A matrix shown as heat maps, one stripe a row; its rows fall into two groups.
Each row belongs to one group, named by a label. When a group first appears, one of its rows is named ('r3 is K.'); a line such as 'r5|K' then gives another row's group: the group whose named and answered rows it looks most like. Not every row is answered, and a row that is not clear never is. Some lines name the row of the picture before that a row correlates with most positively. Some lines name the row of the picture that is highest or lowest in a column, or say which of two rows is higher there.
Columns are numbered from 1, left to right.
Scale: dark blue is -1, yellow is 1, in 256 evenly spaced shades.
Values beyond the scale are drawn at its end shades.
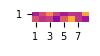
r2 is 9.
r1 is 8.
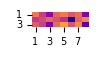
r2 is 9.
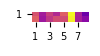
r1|9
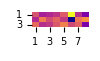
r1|9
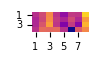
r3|8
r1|8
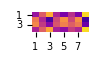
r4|8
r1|8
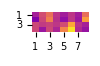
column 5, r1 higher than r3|No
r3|9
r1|8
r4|9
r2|8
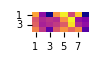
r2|9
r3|9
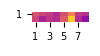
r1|9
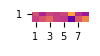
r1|9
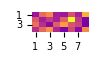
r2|9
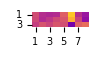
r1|9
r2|9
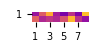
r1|8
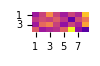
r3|8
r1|8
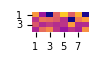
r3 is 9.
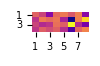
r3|9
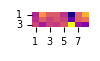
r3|9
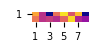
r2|9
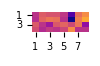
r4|9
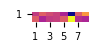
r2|9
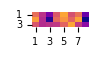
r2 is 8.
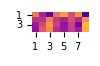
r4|8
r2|8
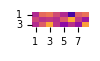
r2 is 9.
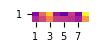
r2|8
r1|8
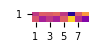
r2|9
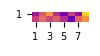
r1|8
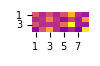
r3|9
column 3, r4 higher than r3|Yes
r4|8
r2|8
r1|9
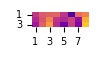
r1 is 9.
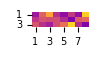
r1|8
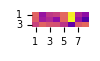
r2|9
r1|9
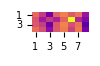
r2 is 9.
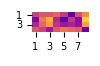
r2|8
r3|8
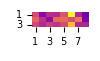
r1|9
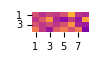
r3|9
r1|9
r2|8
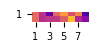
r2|9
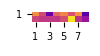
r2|9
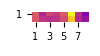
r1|9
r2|9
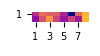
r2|8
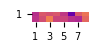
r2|8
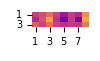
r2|8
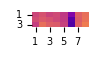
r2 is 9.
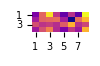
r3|9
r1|8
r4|8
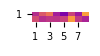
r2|9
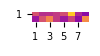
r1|9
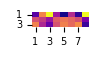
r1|8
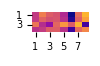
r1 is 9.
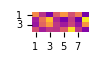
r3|8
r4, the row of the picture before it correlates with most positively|3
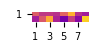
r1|9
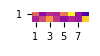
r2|8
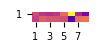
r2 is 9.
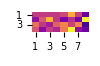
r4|9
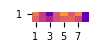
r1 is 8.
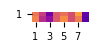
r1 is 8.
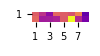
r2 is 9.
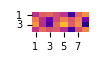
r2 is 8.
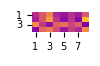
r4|8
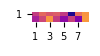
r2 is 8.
